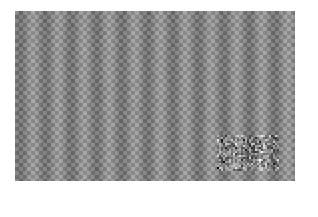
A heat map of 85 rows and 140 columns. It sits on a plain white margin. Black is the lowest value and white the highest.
Values change most from cell to cell in the bottom right. Stripes running up and down repeat 11 times from left to right. An odd patch, rougher than its surroundings, sits in the bottom right.
